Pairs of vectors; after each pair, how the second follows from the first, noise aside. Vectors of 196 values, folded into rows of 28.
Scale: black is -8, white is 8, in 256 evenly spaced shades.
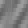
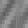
reversed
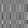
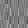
wrapped around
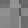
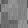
wrapped around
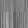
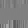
partly zeroed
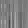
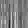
scaled up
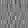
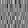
scaled up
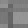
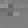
partly zeroed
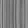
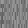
sign-scrambled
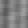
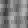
scaled up
